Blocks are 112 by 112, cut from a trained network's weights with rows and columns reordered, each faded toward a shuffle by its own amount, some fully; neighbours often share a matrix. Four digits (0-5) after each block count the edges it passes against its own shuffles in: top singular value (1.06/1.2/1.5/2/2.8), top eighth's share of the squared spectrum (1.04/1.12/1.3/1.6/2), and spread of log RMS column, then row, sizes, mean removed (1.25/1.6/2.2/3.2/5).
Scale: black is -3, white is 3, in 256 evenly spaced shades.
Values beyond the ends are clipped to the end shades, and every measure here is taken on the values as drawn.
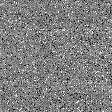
1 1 0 0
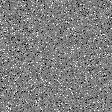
0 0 0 0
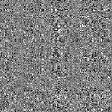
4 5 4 3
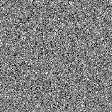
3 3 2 1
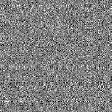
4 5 3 3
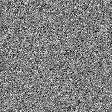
3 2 0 1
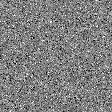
0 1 0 0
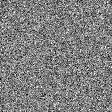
0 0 0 0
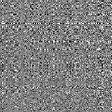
4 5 3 3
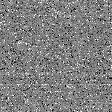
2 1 1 0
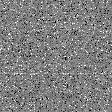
1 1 0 0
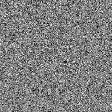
3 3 1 1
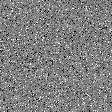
0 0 0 0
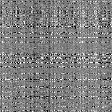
4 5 1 5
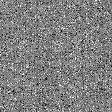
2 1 0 1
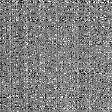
3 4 0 4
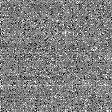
2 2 2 1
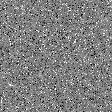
0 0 0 0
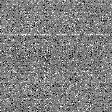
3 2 2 1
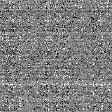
3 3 3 2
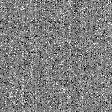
2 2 0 2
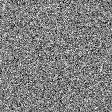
0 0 0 0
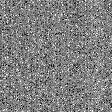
2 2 0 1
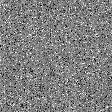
1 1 0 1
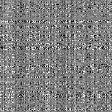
4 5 1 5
